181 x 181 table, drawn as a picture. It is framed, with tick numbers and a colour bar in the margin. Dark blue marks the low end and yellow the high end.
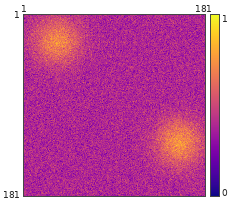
Bumps: two. Slope: none. Histogram: skewed, a long tail of high values. Mirror symmetry: none.
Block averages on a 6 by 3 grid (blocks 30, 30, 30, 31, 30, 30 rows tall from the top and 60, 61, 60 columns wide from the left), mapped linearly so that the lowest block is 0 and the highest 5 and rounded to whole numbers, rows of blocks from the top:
4 0 0 | 3 0 0 | 0 0 0 | 0 0 3 | 0 0 5 | 0 0 1
